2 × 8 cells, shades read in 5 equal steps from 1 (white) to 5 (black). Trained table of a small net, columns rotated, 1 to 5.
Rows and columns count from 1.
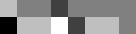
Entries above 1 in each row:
8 7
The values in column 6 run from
2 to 3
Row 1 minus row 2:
-3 1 1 3 -1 1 1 0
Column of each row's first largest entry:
4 1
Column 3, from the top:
3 2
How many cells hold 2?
5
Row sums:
24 21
